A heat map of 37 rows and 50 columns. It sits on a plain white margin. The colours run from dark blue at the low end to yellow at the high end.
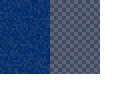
The table splits into one row of 2 panels. Panel 1,1: very low, fine-grained, faint in contrast. Panel 1,2: low, checkered.
